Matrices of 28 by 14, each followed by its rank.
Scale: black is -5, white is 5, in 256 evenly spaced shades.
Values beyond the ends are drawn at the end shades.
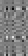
two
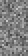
full rank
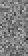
full rank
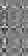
two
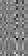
two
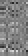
two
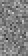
full rank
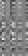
two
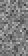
full rank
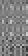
two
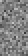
full rank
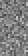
full rank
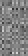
two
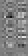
two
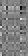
two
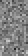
full rank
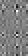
two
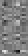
two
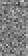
full rank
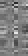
two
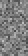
full rank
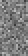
full rank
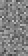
full rank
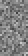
full rank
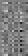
two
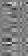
two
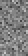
full rank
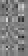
two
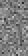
full rank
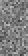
full rank
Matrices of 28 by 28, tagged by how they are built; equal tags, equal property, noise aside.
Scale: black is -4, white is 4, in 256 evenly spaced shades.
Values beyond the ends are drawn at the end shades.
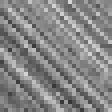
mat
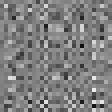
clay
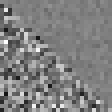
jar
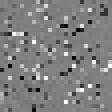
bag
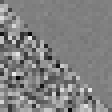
jar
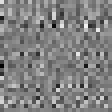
clay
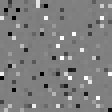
bag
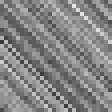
mat
